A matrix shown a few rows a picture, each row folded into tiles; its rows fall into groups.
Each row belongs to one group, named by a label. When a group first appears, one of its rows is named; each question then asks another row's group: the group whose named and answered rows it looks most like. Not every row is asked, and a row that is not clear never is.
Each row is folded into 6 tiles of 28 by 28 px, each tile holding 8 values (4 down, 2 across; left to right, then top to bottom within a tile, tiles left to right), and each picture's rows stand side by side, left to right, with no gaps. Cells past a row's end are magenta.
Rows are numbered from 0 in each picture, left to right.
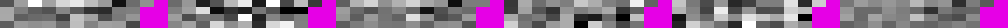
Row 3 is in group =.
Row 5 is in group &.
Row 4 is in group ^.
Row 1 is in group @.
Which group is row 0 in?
&
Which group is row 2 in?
&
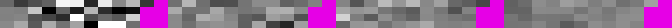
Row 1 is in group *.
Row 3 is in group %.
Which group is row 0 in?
@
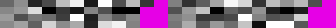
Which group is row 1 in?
@
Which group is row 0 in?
@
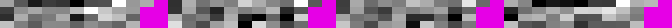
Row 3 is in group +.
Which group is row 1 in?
=
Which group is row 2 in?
=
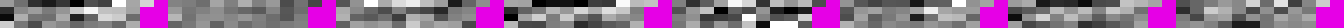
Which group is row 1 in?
&
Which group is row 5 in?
+
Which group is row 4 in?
@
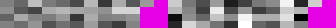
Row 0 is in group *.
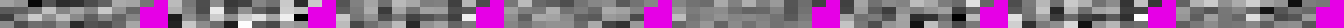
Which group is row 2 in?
=
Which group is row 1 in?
^
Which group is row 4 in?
&
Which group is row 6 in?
=
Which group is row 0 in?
+
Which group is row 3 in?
*
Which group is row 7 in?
&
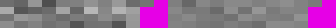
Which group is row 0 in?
*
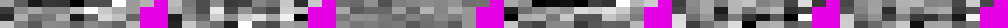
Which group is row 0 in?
+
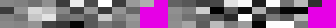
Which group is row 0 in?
%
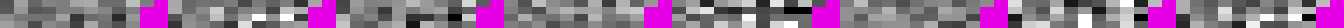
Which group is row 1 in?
^
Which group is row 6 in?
^
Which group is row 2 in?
=
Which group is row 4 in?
@
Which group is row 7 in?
^
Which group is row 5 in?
*
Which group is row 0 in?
=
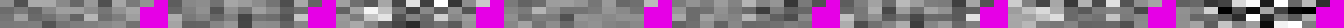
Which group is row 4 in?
&
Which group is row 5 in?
=
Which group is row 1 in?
=
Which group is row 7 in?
@
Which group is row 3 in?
%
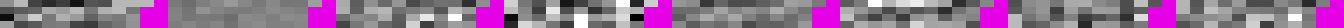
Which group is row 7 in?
^
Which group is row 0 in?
+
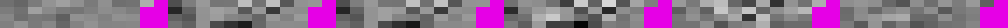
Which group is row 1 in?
%
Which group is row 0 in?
%
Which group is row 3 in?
%
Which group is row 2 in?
%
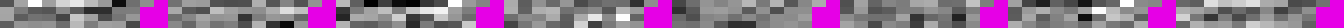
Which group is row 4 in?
%
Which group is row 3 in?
^
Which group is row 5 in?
=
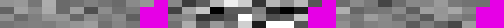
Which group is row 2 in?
*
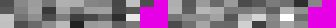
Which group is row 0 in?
=
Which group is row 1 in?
^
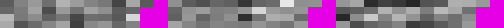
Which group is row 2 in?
+
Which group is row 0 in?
=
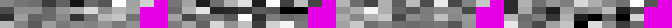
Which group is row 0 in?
+
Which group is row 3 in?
=
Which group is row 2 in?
%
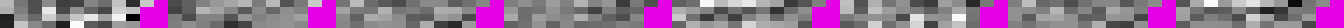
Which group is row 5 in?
^
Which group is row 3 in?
&
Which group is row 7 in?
&
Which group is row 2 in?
*
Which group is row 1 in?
%
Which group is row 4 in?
&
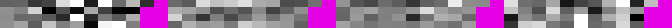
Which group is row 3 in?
^
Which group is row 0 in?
@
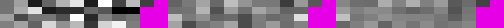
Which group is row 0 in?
@
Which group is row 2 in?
&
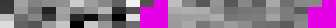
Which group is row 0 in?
=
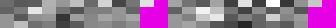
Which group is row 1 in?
%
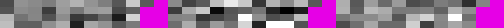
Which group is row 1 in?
@
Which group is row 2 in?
^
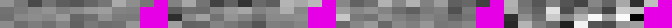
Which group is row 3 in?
^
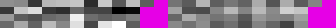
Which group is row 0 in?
@
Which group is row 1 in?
*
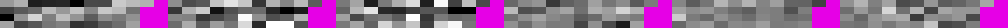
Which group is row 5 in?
*
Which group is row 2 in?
@
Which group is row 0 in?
+
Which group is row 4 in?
&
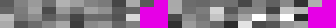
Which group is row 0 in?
=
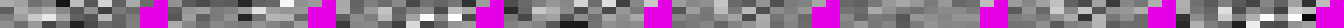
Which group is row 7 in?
^
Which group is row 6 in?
*
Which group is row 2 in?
^
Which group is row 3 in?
%
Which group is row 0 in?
%
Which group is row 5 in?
%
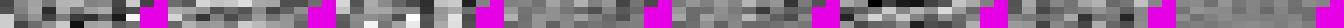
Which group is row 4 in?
&
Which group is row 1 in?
&
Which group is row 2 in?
^
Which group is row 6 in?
=
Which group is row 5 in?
+
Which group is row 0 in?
=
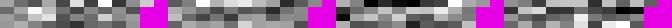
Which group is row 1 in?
&
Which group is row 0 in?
%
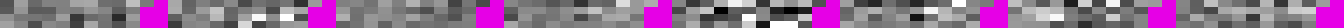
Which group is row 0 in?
=
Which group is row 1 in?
^
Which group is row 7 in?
*
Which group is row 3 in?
+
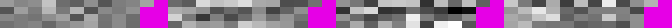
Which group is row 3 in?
%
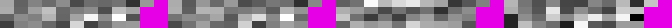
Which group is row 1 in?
^
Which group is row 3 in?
^
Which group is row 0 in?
^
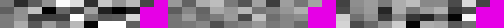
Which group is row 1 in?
*
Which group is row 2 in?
=
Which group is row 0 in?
@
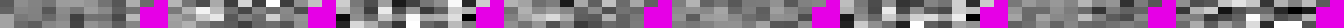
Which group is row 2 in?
^
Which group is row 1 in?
%
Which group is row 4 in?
*
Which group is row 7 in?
@
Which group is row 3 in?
%
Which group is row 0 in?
=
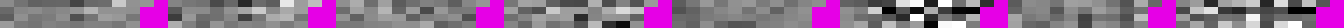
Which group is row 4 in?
%
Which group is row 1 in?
+
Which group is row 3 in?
*
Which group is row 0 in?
+
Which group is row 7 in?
@
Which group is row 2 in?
*
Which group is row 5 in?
@
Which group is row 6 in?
=
